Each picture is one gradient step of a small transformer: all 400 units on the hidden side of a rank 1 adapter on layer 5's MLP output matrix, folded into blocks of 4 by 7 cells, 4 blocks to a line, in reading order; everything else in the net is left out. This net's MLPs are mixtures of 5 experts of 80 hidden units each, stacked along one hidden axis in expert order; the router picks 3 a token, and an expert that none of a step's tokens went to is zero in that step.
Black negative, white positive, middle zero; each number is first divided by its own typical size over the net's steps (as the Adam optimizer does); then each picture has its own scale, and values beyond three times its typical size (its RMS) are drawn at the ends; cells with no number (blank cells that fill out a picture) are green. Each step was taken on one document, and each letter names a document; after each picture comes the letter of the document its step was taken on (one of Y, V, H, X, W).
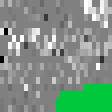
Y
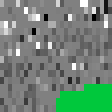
Y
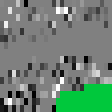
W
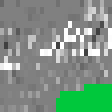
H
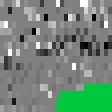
Y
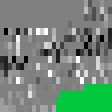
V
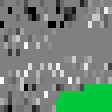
W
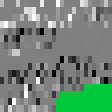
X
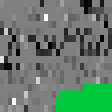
Y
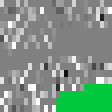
W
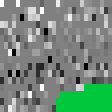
X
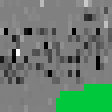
V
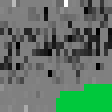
H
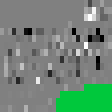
V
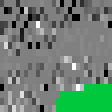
X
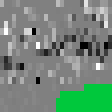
Y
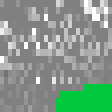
Y
